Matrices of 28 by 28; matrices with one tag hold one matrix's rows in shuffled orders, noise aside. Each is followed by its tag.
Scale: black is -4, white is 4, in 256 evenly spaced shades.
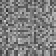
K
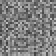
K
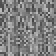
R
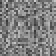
K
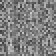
R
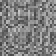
K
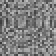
K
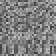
K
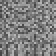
K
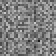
K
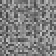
K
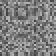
K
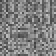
K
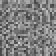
K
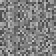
R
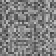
K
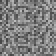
K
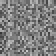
R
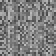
R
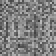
K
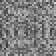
K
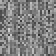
R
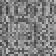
K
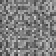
K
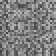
K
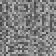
K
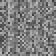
R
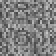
K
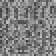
K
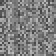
R
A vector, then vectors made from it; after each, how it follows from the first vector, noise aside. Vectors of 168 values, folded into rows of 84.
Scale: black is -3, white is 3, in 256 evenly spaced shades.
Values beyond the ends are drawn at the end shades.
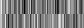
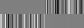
partly zeroed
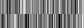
reversed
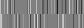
partly zeroed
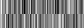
copied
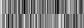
copied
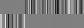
partly zeroed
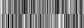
copied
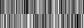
wrapped around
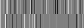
partly zeroed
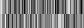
copied
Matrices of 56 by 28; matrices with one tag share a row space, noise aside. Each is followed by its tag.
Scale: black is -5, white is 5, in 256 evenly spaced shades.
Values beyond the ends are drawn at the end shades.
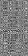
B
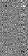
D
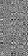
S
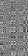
S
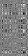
D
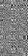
S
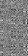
S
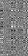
S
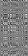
B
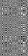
D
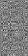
B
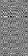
B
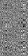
D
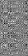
B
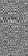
B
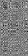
B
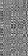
S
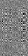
D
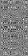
B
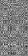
B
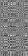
B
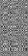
B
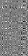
D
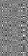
D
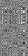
D
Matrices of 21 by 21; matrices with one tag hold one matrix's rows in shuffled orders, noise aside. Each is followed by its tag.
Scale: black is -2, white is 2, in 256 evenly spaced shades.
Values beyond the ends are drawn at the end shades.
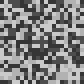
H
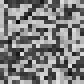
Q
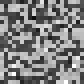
Q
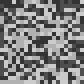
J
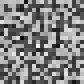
H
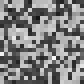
Q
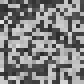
Q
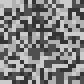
H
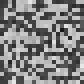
J
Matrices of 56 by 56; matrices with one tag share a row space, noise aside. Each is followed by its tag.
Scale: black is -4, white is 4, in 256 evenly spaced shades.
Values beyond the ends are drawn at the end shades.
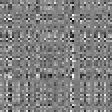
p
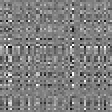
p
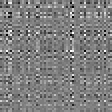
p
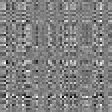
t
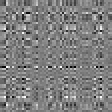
t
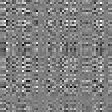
t
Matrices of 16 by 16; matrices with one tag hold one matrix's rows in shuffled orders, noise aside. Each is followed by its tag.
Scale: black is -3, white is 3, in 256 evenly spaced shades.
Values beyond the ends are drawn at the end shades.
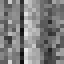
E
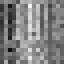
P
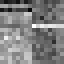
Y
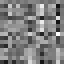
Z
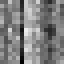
E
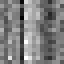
E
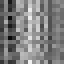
P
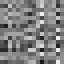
Z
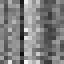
E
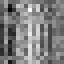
P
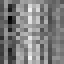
P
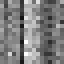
E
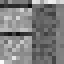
Y
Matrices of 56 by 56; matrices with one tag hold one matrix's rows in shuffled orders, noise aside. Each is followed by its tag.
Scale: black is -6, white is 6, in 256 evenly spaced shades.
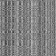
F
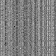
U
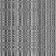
F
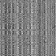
F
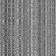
F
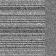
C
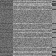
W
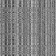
F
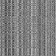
F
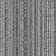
U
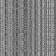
U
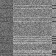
W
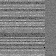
C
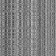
F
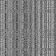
U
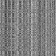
F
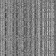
U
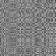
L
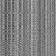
F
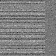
C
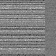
C
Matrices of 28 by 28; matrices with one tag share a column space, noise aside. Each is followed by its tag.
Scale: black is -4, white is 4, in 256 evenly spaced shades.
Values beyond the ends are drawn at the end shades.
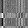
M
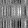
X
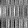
X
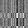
M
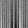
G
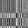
M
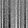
G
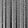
G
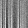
G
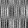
X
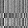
M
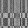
M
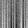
G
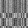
M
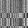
M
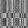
M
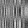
X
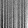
G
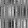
X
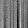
G
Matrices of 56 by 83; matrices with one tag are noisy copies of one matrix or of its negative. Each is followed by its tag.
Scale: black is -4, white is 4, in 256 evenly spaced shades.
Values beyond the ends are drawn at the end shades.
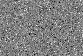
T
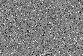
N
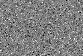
N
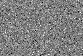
N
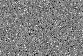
T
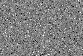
N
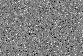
T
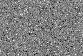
T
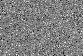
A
